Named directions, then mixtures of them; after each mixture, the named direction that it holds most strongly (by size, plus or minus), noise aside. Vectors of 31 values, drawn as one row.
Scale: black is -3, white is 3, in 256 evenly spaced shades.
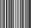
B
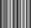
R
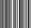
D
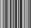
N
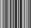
N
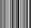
D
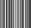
B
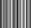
R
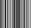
B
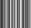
N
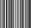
B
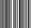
D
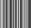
N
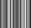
R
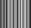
R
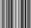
R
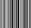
D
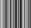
N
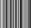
N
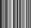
R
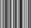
N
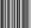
N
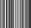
B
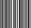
D
